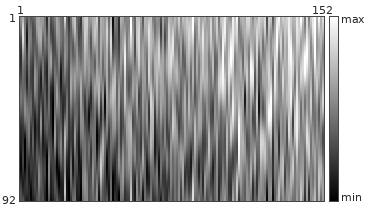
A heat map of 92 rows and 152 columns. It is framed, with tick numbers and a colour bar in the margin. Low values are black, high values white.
Slope: up to the top right. Ninth with the highest average: top right. Mirror symmetry: none. Grain: streaks running down. Ninth with the lowest average: bottom left. Histogram: bell-shaped.
